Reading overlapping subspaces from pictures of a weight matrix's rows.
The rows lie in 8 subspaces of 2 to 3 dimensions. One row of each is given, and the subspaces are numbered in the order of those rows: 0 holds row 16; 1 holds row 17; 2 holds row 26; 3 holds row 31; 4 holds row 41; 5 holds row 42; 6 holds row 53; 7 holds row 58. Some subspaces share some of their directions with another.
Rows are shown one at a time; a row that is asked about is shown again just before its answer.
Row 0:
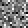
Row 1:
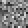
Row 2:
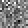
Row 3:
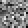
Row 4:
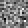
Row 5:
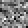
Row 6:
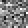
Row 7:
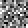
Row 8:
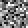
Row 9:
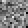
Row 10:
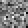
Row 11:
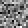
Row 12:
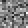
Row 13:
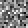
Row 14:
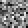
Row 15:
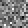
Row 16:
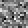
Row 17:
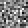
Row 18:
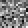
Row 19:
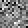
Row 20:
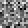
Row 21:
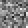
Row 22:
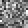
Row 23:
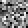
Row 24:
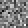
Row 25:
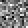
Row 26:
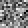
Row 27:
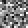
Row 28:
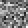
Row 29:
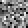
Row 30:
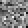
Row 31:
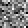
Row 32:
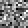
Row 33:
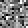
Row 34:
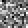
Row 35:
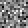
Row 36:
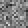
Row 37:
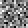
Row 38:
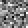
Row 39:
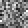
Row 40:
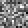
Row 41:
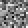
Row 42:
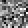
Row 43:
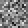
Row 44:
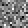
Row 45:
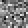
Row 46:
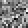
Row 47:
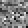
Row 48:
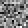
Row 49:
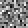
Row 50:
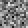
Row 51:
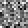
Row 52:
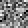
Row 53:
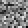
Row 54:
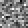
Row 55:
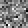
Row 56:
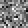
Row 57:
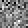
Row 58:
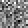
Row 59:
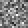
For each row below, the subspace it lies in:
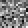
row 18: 5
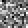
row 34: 2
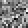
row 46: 5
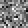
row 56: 5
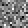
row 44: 3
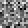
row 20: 0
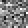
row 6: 3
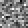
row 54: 5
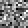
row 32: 2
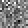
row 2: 7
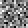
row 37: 1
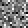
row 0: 3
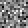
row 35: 1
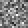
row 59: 4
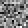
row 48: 6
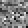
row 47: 0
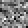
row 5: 0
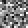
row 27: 0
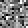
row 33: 5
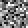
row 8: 4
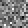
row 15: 3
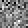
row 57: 7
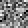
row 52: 2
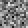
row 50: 4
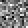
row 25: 5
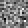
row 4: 1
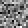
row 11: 6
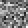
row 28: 6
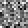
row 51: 0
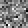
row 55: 5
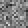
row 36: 5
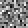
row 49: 1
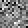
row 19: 7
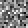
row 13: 1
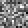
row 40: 6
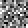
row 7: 1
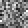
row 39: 2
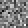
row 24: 1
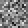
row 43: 4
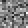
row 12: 6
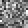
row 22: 2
